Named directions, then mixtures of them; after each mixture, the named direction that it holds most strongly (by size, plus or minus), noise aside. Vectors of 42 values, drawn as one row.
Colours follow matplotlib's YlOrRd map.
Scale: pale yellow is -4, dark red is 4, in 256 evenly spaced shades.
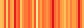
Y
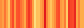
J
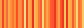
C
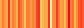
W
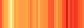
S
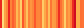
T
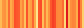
C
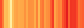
S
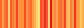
W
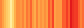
S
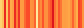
Y
